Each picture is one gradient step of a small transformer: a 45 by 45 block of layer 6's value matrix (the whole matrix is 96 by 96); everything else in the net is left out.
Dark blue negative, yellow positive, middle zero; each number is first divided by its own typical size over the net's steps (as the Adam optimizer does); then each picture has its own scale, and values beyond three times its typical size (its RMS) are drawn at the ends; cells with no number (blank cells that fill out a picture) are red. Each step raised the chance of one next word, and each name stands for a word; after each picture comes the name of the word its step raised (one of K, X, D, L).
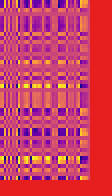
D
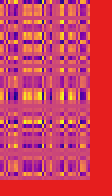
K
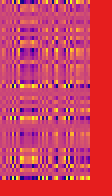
D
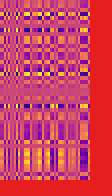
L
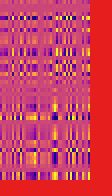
L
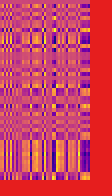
L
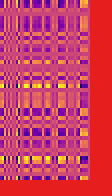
D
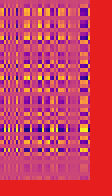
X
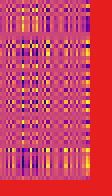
X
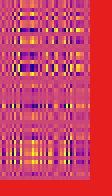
L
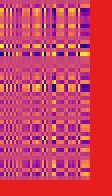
X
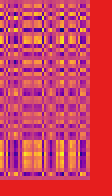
L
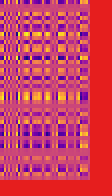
K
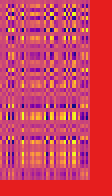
L
